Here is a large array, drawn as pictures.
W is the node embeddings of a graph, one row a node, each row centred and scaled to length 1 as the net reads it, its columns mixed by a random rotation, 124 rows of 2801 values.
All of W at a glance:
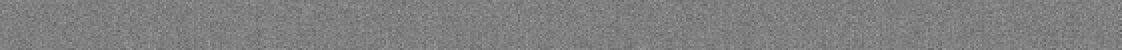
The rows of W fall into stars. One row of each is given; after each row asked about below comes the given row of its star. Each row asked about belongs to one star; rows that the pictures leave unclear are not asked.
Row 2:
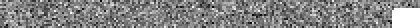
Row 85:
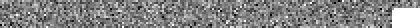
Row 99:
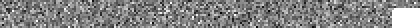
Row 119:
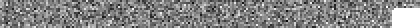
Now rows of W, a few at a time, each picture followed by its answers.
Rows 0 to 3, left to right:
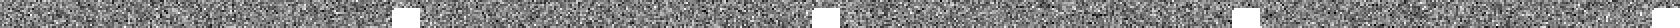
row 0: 85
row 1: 2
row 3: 119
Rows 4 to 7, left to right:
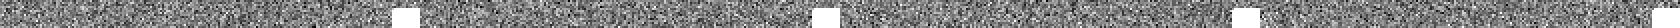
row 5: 2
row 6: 85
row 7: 99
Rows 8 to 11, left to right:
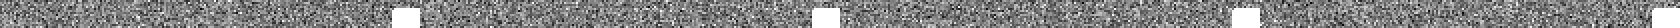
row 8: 99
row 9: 2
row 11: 2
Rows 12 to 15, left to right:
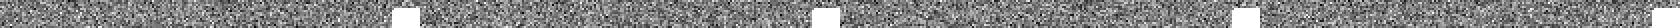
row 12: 119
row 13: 119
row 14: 119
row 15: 119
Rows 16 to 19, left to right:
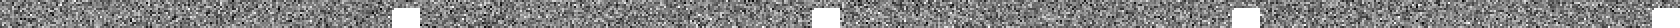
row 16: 85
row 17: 85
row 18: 119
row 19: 99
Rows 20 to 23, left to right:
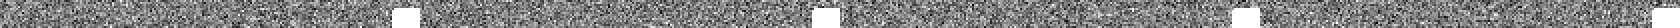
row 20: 2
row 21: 85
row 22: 119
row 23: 119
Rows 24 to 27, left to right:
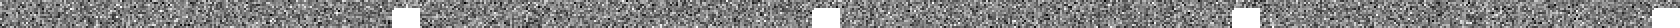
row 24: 85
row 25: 85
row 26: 2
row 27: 99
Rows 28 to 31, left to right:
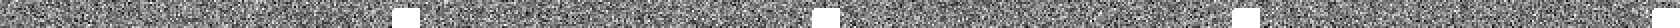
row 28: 2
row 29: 99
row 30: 119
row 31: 2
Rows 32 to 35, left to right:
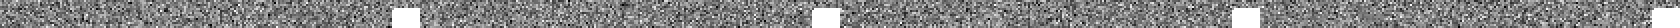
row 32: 85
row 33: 2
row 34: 85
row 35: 119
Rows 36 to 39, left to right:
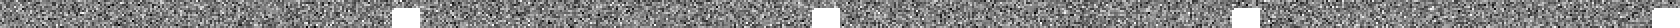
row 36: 119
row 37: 119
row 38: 119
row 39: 85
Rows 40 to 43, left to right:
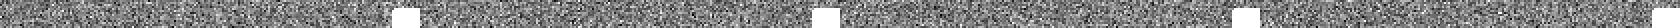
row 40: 2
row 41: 99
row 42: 99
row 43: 99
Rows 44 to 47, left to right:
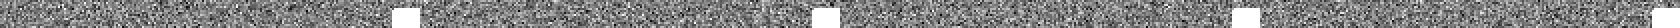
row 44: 99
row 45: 85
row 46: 99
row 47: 2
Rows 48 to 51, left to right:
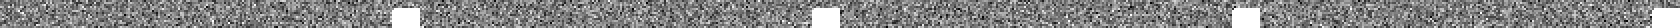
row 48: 119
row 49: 119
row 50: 99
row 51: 2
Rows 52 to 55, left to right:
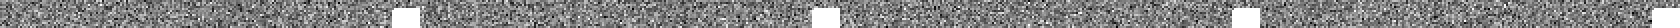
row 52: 119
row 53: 119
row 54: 99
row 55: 85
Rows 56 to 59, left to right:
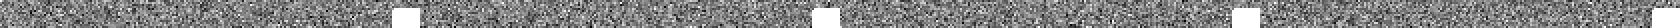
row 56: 2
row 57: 2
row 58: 2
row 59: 85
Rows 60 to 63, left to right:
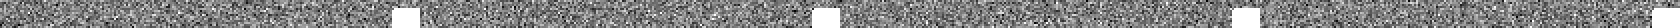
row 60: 85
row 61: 99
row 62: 99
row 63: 2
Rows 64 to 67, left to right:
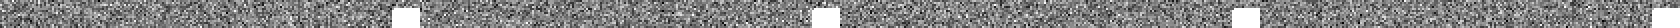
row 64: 85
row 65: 119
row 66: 85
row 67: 99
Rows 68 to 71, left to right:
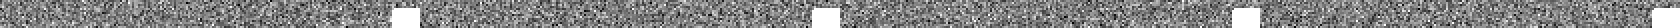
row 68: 119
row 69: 85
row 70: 85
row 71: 85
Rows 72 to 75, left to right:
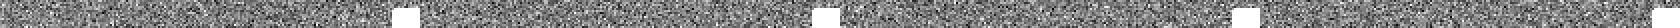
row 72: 119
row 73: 99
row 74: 119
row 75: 99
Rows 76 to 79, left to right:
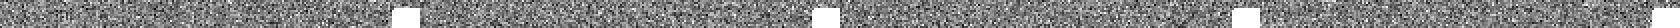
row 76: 99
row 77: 2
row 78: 99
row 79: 99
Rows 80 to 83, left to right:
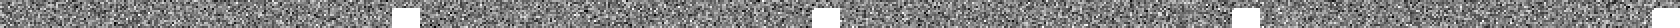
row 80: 119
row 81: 85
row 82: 99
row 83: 119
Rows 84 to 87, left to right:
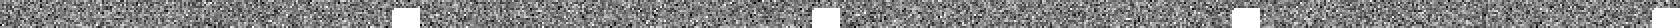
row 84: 85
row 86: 85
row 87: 99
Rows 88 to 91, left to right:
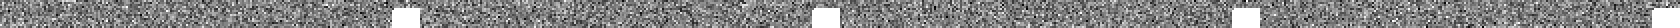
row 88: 99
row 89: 99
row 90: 99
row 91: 85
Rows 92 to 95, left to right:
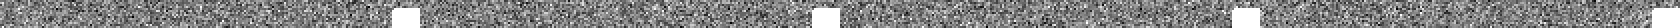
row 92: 119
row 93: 2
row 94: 85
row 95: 119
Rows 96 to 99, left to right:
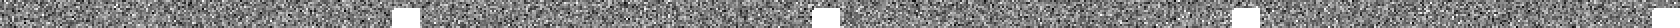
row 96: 85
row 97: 2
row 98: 119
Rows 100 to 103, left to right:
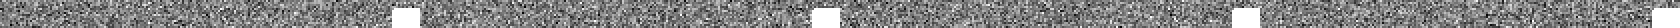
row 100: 85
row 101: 119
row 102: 85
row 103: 2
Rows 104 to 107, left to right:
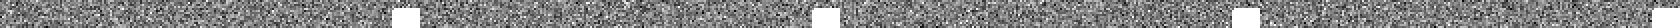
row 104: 99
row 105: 85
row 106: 2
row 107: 99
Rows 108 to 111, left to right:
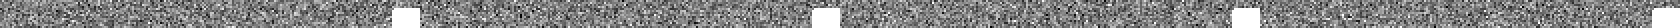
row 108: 99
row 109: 99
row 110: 85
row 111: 99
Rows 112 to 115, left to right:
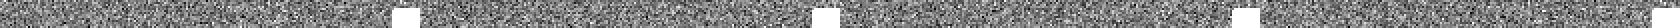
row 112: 85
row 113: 85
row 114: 99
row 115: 119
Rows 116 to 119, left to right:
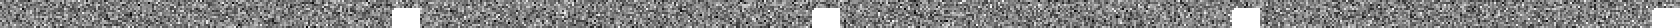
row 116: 99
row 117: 2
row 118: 119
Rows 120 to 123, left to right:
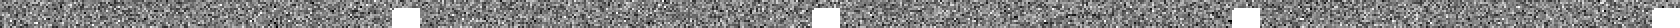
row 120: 99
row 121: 85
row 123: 85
